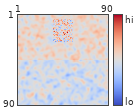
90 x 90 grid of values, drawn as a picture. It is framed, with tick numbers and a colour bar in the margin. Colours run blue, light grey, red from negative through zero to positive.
The texture is blotchy. An odd patch, rougher than its surroundings, sits in the top middle. A horizontal seam about 50% of the way down splits the table, and the top part is higher. Values change most from cell to cell in the top middle.
